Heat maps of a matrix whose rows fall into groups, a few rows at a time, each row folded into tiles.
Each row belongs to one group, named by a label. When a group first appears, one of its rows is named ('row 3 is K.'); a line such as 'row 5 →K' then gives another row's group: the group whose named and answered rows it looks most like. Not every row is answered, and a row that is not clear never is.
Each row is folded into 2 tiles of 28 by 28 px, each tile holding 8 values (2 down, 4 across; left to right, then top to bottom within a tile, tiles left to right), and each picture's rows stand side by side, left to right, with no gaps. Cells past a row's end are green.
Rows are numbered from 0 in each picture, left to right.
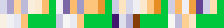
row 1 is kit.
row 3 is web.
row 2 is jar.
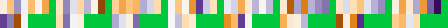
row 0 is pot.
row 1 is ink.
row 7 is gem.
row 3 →web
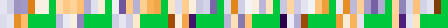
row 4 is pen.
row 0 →pot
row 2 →kit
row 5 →jar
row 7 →ink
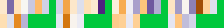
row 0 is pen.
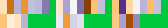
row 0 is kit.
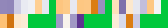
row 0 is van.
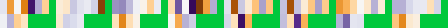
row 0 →web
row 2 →van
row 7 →van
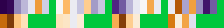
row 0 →van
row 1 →gem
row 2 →van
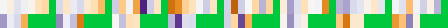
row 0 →jar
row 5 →ink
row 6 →van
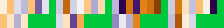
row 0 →gem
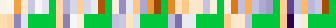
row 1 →ink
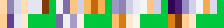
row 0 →ink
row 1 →kit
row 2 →van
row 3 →van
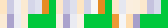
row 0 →ink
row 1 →ink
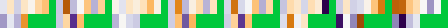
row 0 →jar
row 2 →kit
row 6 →jar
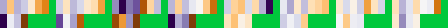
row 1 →jar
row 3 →jar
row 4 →gem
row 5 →kit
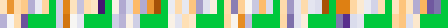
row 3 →web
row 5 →ink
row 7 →gem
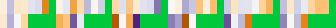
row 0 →ink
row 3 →pot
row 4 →jar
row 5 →jar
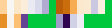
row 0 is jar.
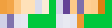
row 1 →kit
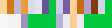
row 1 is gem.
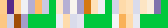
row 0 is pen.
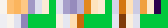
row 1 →pot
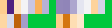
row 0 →pen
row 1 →van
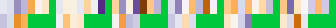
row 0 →pot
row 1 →gem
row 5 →pen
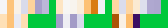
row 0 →gem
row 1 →kit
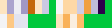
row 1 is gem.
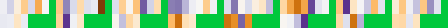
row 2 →web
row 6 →pen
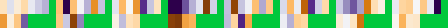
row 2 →web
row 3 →van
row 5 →web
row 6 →pot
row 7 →gem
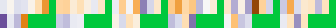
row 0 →jar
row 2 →web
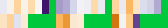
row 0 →gem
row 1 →van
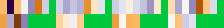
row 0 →pen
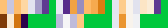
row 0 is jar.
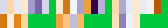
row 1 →gem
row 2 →ink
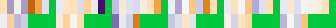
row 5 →jar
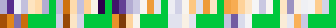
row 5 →pen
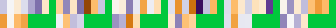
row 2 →pot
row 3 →web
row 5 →kit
